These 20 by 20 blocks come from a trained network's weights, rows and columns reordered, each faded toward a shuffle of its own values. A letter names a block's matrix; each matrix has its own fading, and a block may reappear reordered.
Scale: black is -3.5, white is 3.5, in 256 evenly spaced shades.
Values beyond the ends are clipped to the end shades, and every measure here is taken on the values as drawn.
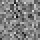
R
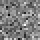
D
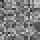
R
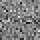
D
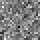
D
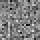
D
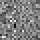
R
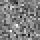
D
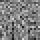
R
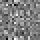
R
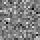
D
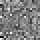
R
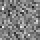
D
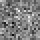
D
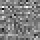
R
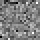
D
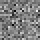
D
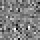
D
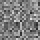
R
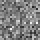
D
